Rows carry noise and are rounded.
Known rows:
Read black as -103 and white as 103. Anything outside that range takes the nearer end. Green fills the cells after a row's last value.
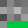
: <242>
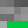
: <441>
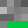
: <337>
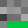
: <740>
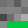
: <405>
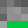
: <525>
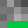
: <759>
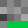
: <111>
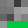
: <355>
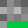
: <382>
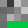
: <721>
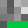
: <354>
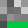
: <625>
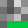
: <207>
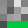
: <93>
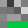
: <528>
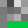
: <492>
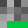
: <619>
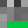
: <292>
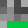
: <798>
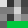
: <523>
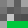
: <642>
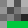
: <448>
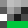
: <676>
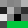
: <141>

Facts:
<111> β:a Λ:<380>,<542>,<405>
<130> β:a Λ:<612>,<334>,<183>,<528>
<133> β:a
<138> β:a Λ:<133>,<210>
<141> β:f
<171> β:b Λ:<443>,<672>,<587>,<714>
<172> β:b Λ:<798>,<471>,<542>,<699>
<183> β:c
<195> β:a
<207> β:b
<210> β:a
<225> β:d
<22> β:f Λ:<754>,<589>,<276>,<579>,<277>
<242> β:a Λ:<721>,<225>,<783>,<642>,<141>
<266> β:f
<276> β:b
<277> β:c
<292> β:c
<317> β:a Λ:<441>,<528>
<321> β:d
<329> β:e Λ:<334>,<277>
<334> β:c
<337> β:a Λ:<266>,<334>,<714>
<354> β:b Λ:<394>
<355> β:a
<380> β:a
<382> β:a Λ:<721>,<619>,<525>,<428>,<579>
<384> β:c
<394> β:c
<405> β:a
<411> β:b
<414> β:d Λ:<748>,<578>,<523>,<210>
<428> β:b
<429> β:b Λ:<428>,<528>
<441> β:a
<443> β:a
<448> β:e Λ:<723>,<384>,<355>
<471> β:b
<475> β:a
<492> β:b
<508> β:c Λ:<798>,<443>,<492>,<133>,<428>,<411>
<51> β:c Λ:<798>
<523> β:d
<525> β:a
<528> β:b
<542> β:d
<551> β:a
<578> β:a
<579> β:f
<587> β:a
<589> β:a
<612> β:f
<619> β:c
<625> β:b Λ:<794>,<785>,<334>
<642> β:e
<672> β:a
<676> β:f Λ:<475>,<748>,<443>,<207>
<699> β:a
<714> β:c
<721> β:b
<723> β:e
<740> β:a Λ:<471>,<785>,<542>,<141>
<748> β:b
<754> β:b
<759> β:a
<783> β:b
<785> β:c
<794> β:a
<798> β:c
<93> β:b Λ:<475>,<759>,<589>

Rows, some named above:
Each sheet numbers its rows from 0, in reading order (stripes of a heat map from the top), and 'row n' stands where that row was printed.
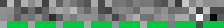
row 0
<51>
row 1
<723>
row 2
<382>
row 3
<798>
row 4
<699>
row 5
<441>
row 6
<428>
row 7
<612>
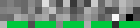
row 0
<133>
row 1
<93>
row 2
<277>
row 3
<508>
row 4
<22>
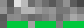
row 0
<172>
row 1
<317>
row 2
<589>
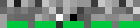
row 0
<384>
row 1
<783>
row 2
<22>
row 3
<471>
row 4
<528>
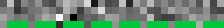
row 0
<714>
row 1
<589>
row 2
<22>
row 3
<225>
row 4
<394>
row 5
<329>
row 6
<111>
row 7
<798>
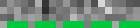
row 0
<138>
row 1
<334>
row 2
<475>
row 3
<429>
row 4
<441>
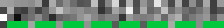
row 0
<266>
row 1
<723>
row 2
<130>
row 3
<714>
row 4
<414>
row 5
<171>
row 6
<619>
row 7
<785>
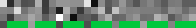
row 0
<321>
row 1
<183>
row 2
<579>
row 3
<542>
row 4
<337>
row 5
<443>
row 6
<794>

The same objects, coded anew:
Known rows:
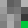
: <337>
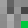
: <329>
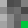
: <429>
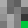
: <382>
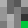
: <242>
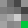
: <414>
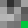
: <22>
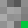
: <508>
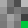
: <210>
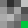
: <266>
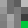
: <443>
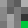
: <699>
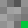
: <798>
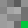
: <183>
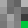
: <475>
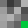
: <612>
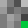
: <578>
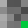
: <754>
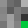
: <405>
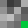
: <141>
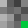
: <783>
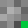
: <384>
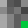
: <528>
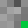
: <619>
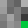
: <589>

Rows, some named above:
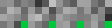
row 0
<384>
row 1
<266>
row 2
<714>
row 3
<441>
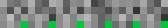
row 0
<642>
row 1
<138>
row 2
<329>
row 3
<625>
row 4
<723>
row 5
<525>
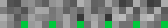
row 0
<471>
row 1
<334>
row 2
<699>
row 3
<111>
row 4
<579>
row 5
<141>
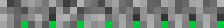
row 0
<171>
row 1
<355>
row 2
<612>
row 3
<542>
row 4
<794>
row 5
<740>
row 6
<111>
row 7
<337>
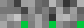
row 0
<523>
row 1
<794>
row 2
<676>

